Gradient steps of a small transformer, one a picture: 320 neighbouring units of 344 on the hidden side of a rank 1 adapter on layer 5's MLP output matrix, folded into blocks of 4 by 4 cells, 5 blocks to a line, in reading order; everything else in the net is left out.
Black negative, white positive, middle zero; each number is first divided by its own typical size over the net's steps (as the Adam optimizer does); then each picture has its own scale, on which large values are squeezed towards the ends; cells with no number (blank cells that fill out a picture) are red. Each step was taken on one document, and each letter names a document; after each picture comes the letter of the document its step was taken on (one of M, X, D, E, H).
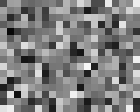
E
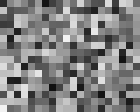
E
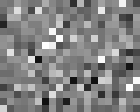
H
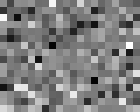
H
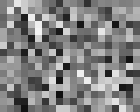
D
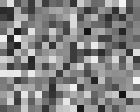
E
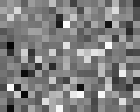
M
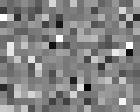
H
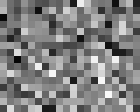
E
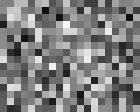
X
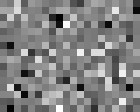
M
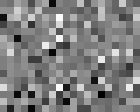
H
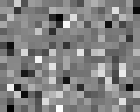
M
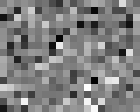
H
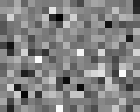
M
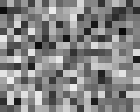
E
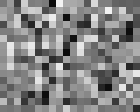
D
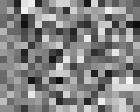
D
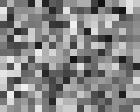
E
